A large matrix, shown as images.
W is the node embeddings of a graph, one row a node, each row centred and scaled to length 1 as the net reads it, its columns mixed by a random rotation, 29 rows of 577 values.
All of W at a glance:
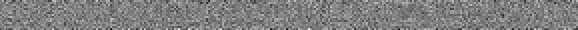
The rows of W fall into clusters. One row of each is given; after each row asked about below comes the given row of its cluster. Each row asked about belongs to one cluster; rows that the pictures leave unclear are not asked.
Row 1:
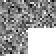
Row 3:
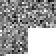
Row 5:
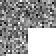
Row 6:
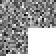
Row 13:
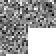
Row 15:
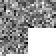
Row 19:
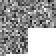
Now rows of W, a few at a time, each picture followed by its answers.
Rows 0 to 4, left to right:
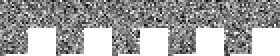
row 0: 1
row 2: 3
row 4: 6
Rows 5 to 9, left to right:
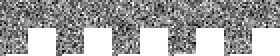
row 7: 13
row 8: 15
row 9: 5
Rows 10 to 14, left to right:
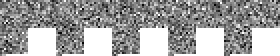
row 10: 1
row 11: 13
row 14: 6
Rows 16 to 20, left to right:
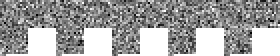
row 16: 5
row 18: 19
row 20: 3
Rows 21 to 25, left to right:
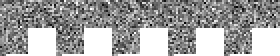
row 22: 13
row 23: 1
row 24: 19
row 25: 1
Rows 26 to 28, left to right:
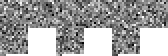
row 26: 13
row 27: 15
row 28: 6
